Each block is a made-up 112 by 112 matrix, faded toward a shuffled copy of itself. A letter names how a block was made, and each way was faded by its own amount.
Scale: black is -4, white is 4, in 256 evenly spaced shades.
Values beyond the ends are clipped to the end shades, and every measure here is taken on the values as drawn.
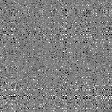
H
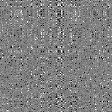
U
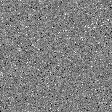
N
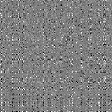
U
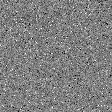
N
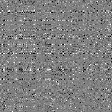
H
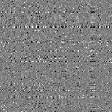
H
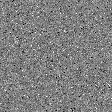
N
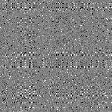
H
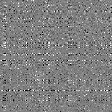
H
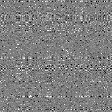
H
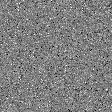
N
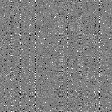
U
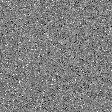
N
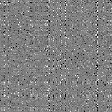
U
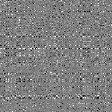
H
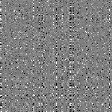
U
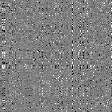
U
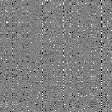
U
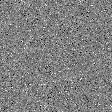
N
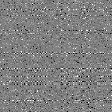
H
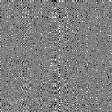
U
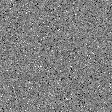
N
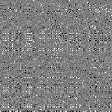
H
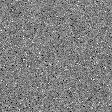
N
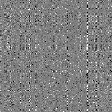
U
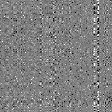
U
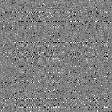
H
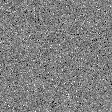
N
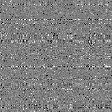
H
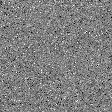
N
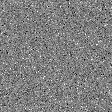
N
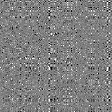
U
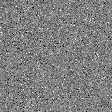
N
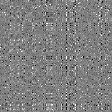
U
